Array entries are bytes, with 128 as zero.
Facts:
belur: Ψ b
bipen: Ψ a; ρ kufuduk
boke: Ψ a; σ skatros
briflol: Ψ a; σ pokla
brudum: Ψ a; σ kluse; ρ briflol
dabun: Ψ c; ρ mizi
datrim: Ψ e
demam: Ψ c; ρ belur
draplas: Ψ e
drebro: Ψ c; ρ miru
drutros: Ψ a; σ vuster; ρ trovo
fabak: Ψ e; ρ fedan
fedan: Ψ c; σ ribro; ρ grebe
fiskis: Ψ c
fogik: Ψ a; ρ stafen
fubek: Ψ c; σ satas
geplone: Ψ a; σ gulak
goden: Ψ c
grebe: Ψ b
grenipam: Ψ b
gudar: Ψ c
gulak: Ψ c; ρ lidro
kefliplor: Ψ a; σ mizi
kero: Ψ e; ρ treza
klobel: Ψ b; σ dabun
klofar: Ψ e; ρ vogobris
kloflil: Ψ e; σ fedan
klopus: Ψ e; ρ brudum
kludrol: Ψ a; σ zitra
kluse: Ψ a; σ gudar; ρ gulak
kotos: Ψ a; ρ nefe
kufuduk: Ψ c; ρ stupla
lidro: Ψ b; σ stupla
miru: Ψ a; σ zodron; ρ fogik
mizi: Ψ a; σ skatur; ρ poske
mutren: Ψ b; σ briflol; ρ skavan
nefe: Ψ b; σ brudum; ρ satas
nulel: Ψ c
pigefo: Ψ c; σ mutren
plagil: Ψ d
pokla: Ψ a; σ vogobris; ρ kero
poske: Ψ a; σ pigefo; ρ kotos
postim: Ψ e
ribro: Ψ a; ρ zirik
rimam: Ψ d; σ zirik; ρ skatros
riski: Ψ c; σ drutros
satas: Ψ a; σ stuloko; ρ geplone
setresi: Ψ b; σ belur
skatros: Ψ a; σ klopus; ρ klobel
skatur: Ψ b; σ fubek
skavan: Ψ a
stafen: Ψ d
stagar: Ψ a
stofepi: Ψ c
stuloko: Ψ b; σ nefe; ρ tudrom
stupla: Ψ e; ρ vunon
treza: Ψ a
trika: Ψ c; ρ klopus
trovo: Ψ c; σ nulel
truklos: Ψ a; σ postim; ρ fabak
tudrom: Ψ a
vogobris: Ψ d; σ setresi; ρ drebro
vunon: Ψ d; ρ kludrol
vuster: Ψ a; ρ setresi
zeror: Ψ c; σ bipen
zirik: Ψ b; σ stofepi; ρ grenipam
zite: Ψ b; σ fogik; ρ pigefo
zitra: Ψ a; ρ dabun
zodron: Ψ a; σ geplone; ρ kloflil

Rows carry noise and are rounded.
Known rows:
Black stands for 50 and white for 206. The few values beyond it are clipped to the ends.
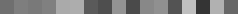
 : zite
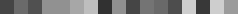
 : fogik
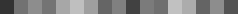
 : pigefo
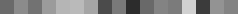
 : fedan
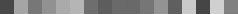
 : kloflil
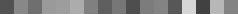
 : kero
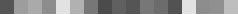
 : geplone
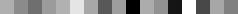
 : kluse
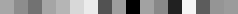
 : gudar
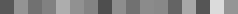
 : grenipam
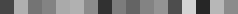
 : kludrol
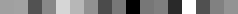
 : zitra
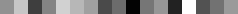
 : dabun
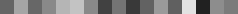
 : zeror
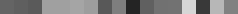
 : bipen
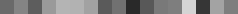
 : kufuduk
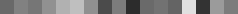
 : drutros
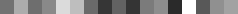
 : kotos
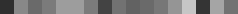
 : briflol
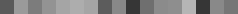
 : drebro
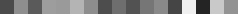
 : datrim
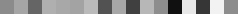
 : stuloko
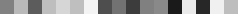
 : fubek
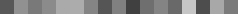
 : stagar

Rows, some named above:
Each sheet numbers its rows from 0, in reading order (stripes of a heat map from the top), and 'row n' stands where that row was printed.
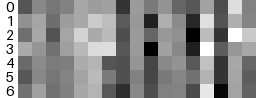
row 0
stafen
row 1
brudum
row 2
skatur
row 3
gudar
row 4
zite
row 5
miru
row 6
rimam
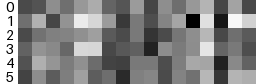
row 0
mutren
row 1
kefliplor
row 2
pokla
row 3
poske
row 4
vogobris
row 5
belur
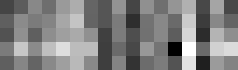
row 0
mutren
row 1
truklos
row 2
skatros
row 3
satas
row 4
zodron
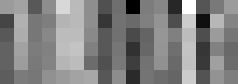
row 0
zitra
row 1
kludrol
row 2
trovo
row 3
riski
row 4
boke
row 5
ribro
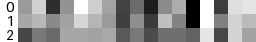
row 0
mizi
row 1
nefe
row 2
klopus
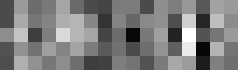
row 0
setresi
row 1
kludrol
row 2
dabun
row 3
klofar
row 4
vogobris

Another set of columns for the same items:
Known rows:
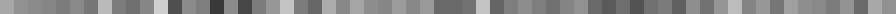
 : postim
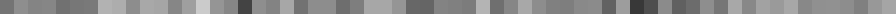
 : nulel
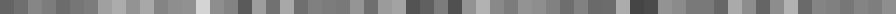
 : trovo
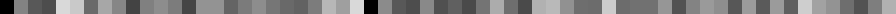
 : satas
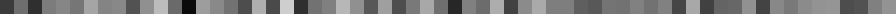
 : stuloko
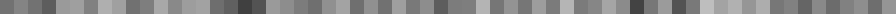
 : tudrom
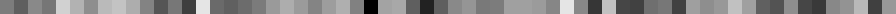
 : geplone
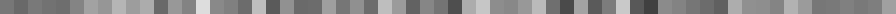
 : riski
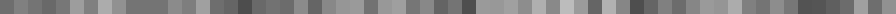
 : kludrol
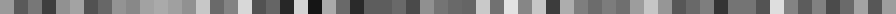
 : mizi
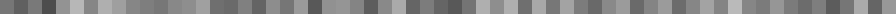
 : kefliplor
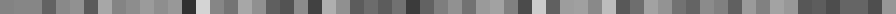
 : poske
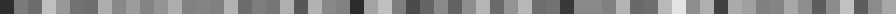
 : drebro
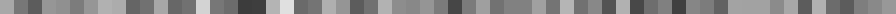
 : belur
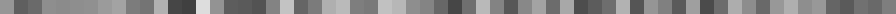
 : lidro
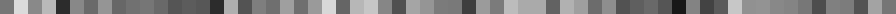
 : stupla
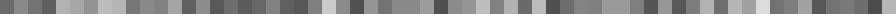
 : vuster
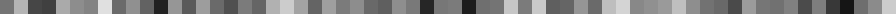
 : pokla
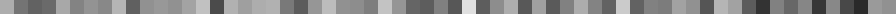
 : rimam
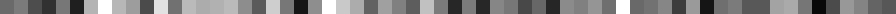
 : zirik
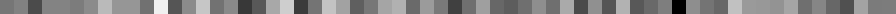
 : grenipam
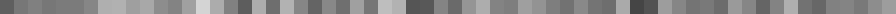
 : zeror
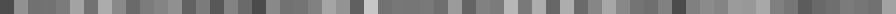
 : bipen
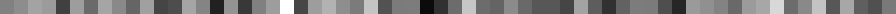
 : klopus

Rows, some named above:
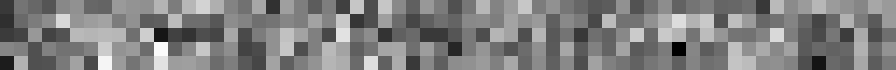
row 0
fubek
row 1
miru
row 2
brudum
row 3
grenipam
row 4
ribro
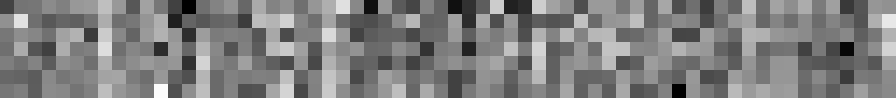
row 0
nefe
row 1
kero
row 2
kotos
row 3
pokla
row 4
poske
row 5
zite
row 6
grenipam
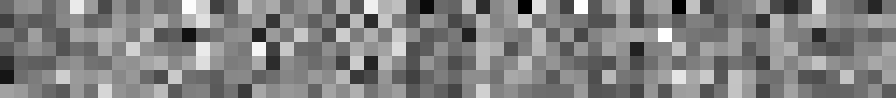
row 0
skatros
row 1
fubek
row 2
kluse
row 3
pigefo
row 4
fubek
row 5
miru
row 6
kloflil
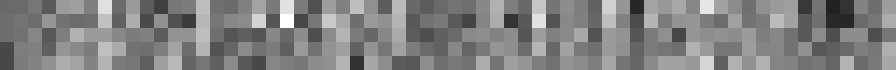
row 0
briflol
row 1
mutren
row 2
boke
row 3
truklos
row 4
fogik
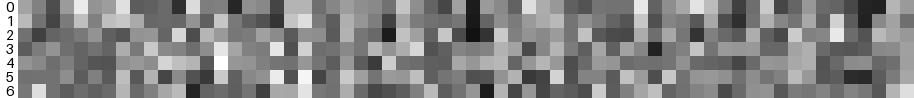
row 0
vogobris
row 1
setresi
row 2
skatur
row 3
pigefo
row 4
dabun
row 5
mutren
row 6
kero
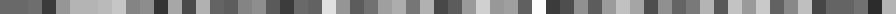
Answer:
drutros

